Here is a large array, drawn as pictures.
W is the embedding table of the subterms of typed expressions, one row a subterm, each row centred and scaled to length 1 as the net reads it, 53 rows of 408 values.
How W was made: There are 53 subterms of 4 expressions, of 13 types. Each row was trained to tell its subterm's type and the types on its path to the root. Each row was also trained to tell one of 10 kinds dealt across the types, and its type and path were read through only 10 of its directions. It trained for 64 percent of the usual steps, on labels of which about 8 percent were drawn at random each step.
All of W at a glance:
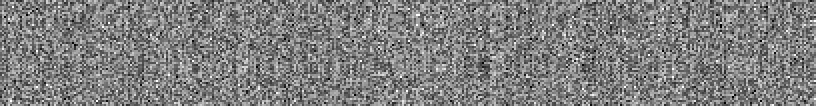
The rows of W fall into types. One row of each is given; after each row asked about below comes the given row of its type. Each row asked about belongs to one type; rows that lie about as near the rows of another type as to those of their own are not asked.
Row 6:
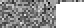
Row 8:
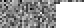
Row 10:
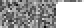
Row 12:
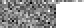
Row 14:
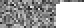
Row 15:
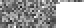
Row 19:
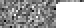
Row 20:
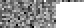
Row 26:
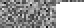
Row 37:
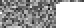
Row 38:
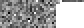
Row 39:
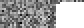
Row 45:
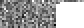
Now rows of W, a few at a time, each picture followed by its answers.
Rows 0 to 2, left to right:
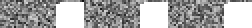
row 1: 38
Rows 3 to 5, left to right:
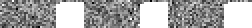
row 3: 26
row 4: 26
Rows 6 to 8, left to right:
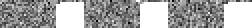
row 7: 38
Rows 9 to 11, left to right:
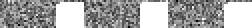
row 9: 10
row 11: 37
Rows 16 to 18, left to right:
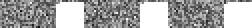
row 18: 10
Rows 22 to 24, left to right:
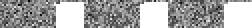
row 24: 19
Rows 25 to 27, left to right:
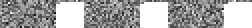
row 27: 45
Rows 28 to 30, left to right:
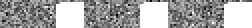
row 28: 10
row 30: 14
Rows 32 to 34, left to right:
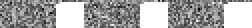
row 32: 10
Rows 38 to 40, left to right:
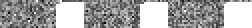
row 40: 19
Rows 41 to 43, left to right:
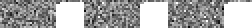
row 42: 26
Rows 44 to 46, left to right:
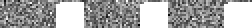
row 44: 8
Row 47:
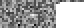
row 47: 37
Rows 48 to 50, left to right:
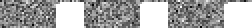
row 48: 8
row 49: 19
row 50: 26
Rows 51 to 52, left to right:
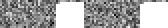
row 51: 15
